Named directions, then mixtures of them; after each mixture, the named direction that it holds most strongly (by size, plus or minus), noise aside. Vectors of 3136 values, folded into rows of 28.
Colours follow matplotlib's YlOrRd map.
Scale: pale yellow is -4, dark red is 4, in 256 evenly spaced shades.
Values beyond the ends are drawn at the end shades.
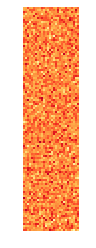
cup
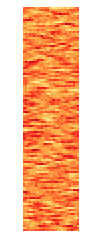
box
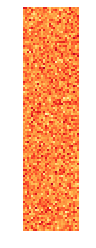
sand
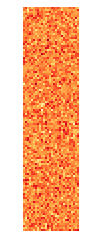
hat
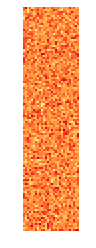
hat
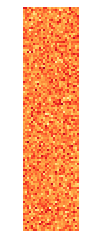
sand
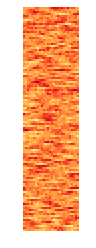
box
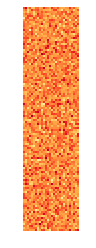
hat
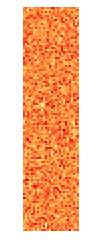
hat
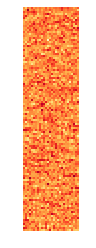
hat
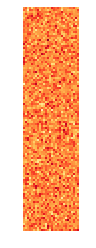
hat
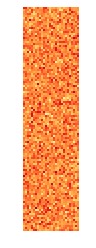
sand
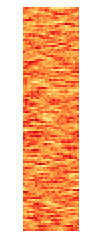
box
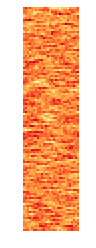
box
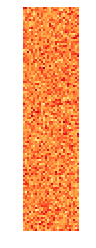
sand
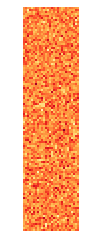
hat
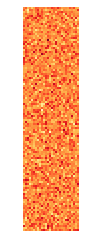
hat
